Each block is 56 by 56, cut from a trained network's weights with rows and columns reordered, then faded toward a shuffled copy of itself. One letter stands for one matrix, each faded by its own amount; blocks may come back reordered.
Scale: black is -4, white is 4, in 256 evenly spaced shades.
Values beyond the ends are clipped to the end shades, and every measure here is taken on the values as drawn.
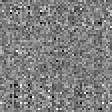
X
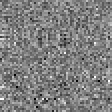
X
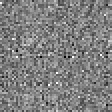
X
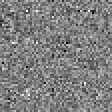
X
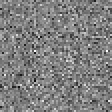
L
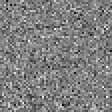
L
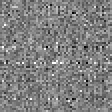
X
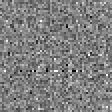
X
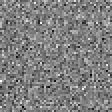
L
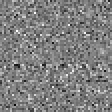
L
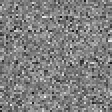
L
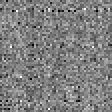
X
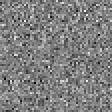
L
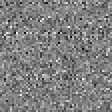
L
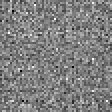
X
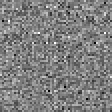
X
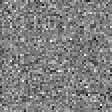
L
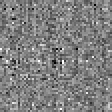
X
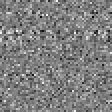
L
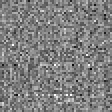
X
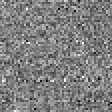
X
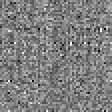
X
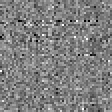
X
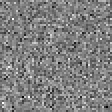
L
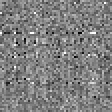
X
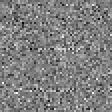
L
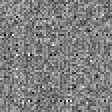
X
